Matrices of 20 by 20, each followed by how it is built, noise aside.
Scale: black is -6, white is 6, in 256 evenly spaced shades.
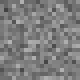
noise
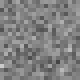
noise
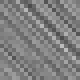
Toeplitz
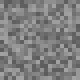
noise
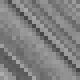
Toeplitz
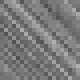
Toeplitz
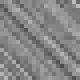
Toeplitz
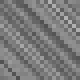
Toeplitz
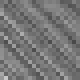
Toeplitz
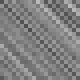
Toeplitz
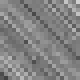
Toeplitz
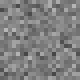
noise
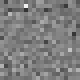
noise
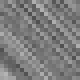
Toeplitz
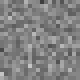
noise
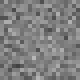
noise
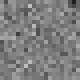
noise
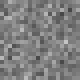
noise
